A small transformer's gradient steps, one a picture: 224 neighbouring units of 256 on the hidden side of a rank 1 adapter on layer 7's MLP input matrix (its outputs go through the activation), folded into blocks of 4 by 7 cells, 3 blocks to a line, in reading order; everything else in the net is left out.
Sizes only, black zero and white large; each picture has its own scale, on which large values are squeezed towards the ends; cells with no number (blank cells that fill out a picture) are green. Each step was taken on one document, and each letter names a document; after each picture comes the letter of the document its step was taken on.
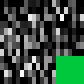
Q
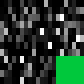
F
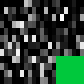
Q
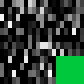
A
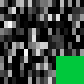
A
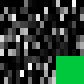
Q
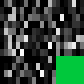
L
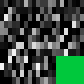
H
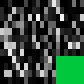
L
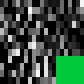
H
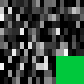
H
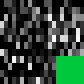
F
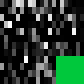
A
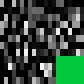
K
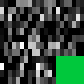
H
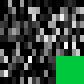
F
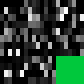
Q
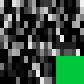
H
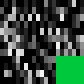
L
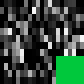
L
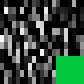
Q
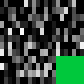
Q
